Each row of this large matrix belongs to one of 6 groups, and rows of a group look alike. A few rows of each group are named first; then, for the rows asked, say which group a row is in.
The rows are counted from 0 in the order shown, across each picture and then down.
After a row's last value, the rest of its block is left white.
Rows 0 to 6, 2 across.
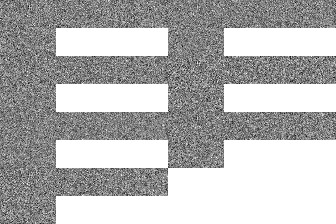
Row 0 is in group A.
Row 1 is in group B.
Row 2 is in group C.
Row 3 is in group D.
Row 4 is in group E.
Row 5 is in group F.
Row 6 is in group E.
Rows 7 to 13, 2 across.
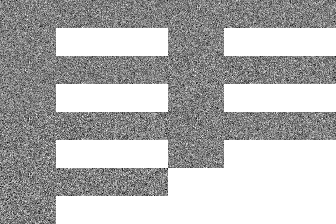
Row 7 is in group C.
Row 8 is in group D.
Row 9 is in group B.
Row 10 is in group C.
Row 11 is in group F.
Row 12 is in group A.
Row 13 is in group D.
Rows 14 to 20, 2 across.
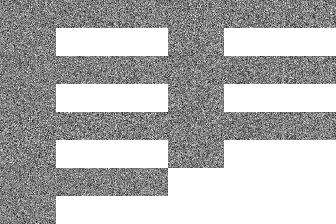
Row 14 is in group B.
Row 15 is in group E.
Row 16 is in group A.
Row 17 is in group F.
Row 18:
D
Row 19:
F
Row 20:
A
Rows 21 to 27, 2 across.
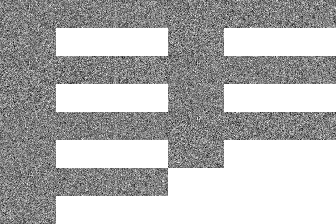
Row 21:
F
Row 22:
E
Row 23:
F
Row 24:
A
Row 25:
C
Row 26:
D
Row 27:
E
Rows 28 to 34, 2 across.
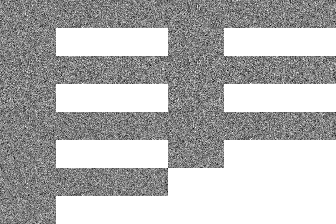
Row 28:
C
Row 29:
D
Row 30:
E
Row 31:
E
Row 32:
B
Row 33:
C
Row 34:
C
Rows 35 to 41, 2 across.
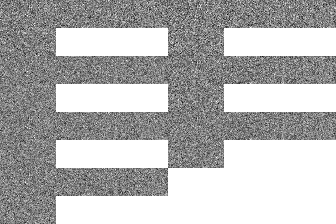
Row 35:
A
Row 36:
E
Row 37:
C
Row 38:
F
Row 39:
A
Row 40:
F
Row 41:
B
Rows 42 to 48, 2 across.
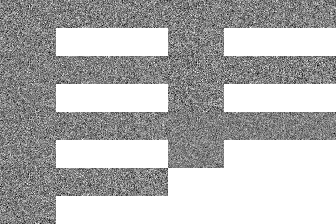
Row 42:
D
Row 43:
E
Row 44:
A
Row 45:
A
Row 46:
E
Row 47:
D
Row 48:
A
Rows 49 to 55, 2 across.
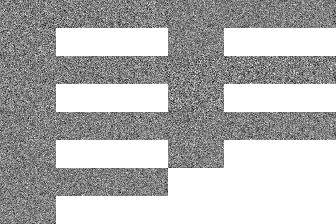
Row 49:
B
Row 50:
C
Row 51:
B
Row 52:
E
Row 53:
A
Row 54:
E
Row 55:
C
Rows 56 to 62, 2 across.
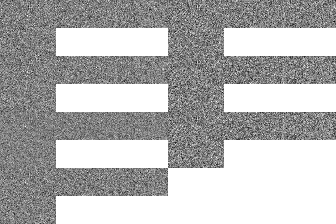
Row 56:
A
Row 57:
D
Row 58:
E
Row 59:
F
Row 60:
B
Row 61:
F
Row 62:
B
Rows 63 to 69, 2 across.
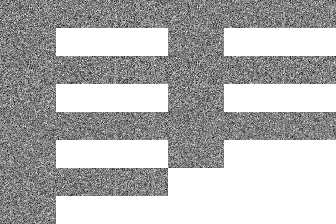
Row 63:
A
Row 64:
D
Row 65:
F
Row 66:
D
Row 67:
B
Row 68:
E
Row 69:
F
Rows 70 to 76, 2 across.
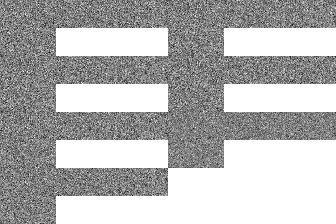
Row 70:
B
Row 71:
E
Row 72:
E
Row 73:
D
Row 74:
A
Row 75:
C
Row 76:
B
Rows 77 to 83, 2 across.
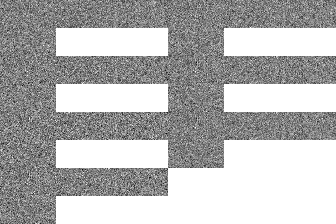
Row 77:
F
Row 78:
E
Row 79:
C
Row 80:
A
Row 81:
D
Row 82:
A
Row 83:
A
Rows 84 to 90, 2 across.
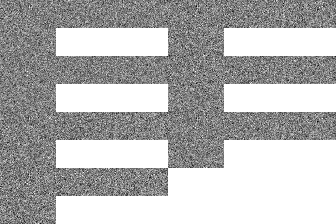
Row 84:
D
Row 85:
A
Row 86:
C
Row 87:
C
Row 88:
F
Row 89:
A
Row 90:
A
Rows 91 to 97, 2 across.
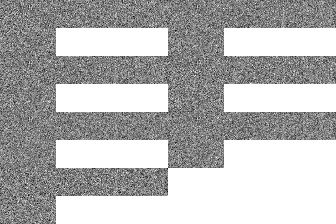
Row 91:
D
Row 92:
F
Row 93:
F
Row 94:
E
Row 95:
D
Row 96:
F
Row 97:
C
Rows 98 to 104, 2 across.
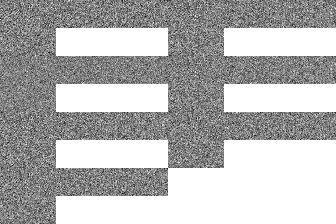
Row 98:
D
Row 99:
E
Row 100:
C
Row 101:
E
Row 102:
E
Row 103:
D
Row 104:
D
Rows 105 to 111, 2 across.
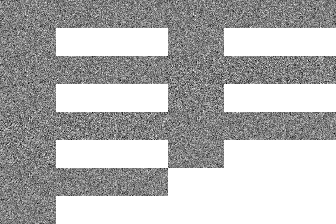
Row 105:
C
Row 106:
C
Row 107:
C
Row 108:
B
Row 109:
D
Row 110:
D
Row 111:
D
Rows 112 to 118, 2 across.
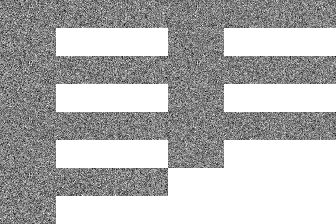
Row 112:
E
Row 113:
A
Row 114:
D
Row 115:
D
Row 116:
B
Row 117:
C
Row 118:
F
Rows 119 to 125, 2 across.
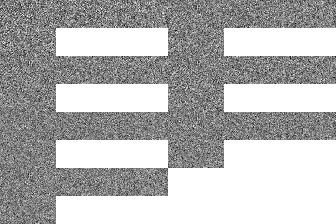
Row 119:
E
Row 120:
F
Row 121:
D
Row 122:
D
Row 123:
B
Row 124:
B
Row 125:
A
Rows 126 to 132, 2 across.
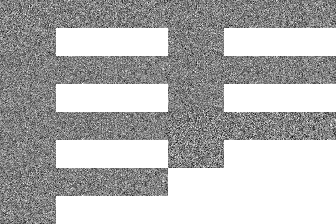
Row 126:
D
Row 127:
A
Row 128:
E
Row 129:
A
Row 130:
C
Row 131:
E
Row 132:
E
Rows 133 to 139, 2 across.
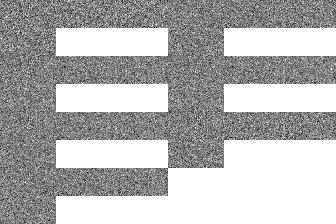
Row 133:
D
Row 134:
B
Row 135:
E
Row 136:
E
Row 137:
A
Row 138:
A
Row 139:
B
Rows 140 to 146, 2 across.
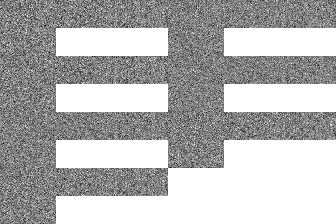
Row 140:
E
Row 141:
A
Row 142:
F
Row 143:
B
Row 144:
B
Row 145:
E
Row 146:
E
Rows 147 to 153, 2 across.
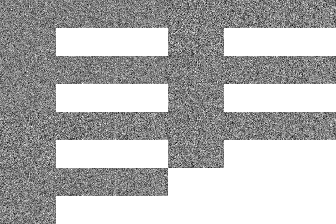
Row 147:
B
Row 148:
E
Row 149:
C
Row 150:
A
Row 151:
F
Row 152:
E
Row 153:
F
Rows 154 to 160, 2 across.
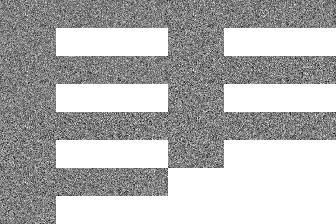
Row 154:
C
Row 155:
C
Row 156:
C
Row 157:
B
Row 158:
B
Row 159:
D
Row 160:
B
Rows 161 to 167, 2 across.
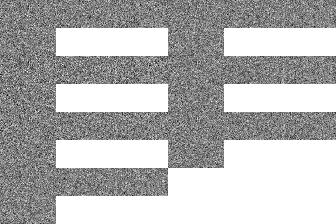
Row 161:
A
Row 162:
E
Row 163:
A
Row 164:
F
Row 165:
D
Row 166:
D
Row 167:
E
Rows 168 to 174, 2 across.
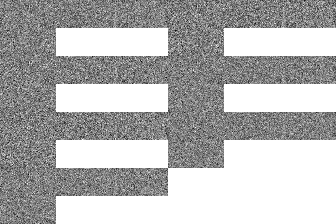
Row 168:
F
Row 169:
F
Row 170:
D
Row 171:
B
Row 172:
E
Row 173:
C
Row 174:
A
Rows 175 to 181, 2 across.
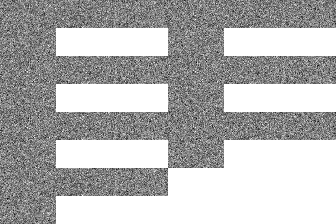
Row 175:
F
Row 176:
C
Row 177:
A
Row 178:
A
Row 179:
A
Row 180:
C
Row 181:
F
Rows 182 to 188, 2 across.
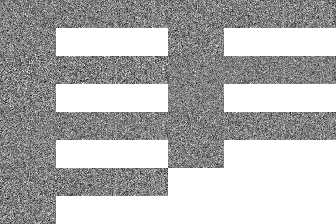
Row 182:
B
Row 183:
F
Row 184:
E
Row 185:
C
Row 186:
E
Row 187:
D
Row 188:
F
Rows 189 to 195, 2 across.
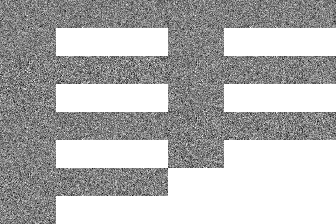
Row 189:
C
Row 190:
C
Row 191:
A
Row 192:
A
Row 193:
C
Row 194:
A
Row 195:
D
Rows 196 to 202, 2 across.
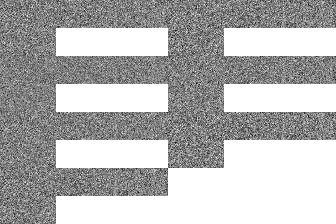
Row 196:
E
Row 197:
F
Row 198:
B
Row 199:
C
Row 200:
D
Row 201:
F
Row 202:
F
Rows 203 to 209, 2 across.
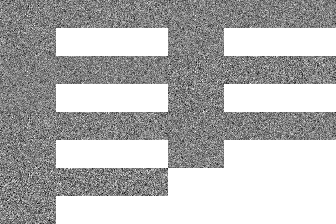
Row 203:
A
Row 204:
C
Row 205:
C
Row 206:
A
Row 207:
A
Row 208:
C
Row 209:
D
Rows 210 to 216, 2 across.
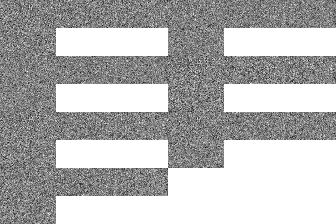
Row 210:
D
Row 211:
C
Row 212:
C
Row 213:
E
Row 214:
E
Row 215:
D
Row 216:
F
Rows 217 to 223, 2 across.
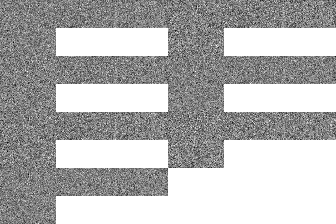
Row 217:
F
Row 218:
F
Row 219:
C
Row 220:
C
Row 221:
F
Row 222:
E
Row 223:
A
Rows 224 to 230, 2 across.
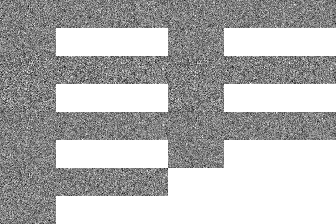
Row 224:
A
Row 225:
C
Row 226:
E
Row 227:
E
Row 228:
E
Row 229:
A
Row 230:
D
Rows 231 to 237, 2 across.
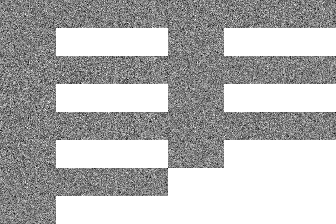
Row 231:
B
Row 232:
C
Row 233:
F
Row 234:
D
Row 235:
A
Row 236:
C
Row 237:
C
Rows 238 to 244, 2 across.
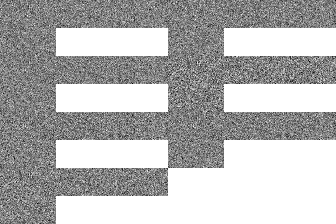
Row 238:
A
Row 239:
C
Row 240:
B
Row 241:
D
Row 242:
B
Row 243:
B
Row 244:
D
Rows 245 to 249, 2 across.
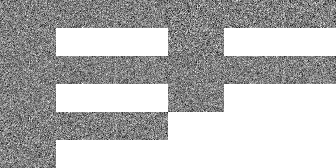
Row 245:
C
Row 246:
D
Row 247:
F
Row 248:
A
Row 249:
D
